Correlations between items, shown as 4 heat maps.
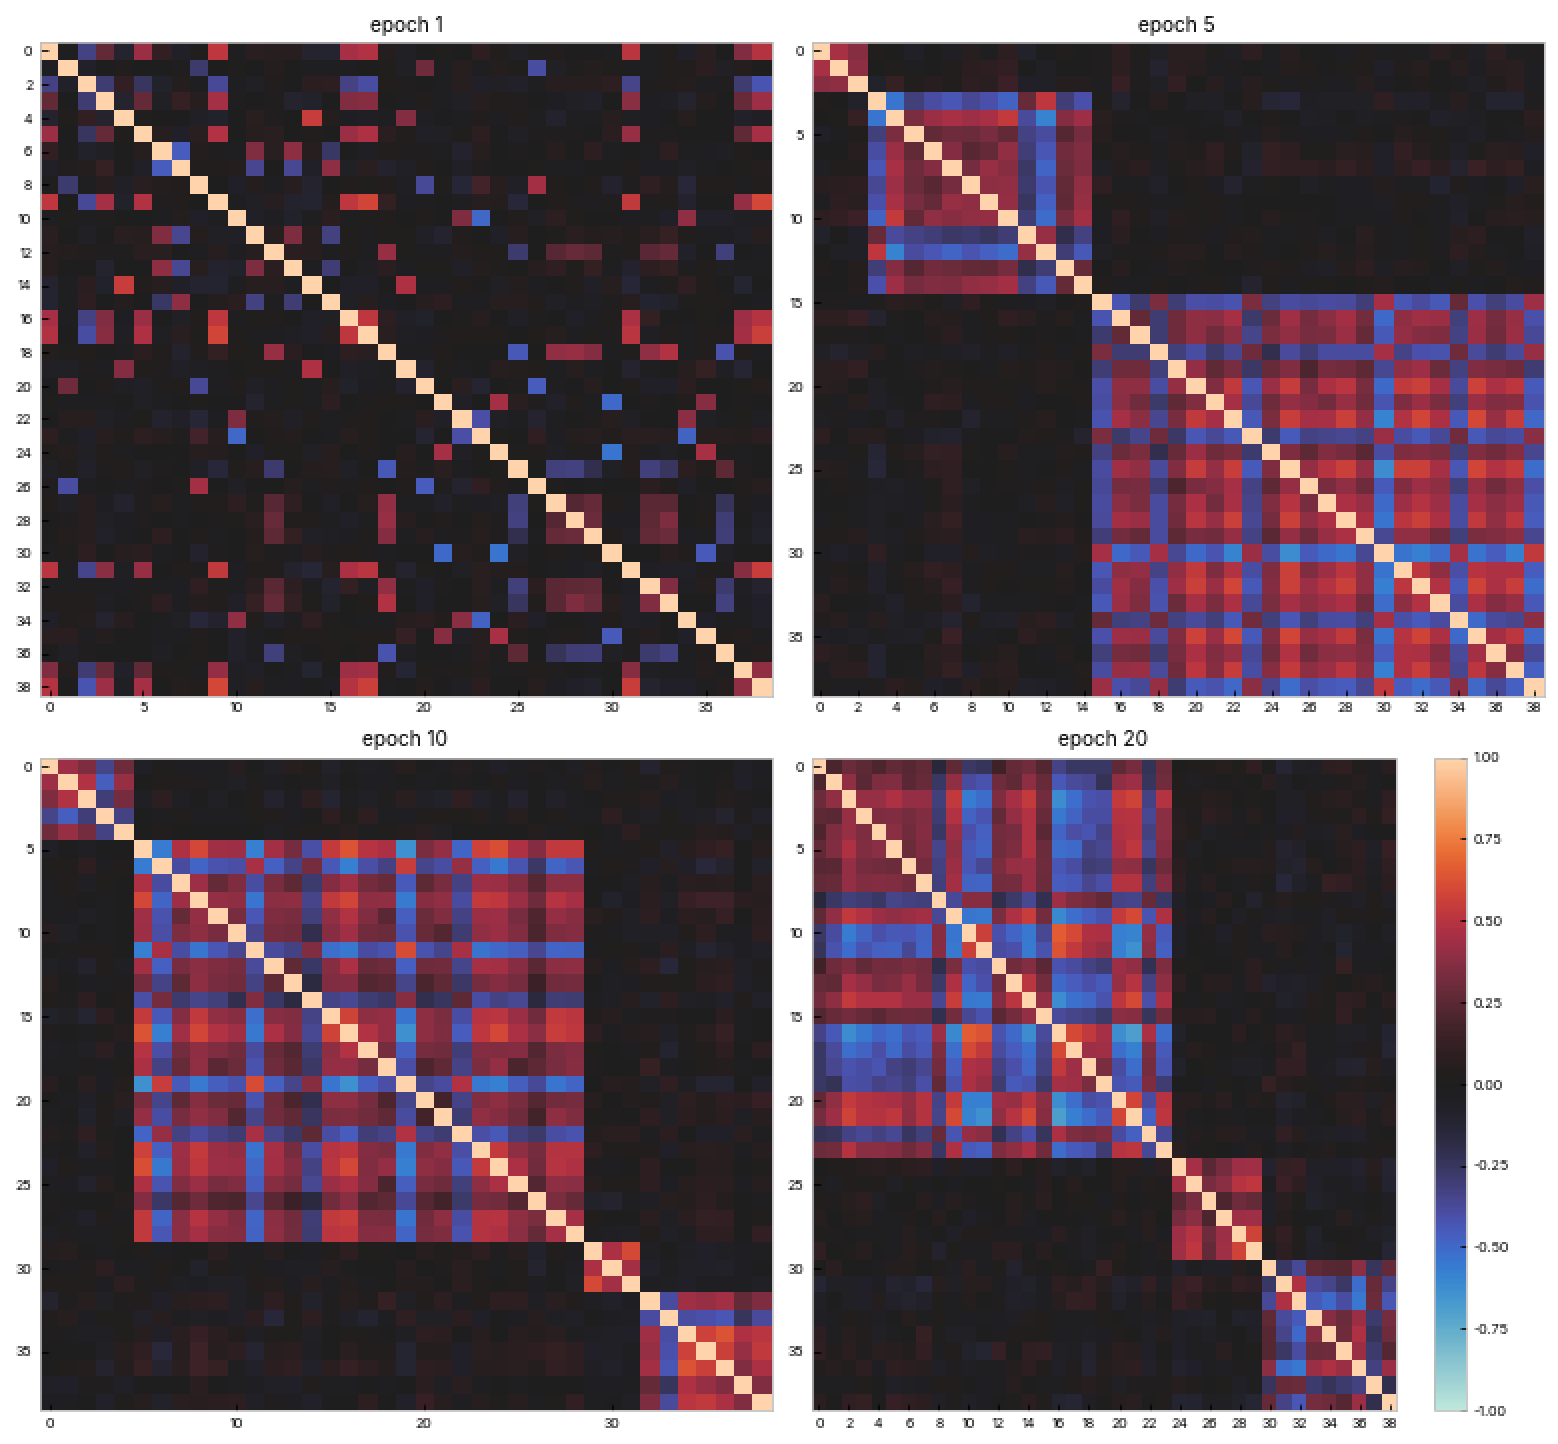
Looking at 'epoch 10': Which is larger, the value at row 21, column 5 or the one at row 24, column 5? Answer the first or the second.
the second
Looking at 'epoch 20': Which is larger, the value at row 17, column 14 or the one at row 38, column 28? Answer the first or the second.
the second
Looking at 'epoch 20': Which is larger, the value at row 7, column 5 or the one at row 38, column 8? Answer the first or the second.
the first
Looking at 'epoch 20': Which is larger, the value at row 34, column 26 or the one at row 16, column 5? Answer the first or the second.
the first
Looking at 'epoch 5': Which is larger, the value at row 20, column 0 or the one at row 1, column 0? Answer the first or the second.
the second
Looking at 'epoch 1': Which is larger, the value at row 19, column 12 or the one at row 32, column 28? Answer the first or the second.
the second
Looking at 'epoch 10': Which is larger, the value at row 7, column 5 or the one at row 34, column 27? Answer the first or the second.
the first
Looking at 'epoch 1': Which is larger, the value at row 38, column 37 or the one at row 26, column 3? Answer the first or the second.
the first
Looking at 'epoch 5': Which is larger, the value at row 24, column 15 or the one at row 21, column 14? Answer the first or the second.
the second
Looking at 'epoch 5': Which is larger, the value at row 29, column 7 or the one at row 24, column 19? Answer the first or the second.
the second
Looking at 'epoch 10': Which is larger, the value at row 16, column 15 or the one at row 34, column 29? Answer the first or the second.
the first
